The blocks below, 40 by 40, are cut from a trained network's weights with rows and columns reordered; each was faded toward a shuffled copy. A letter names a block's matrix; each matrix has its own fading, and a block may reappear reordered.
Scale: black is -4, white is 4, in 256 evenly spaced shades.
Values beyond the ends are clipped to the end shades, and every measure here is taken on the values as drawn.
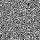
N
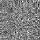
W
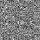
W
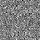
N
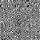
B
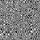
B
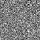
N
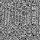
W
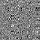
B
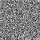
N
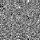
W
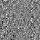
W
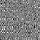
B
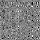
B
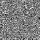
N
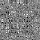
B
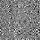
B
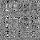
B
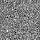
W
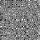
B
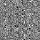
W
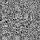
W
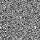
W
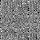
W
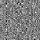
W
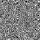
W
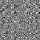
B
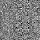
W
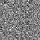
W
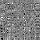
B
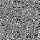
B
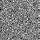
N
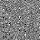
W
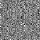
W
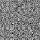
W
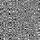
B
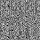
W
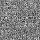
N
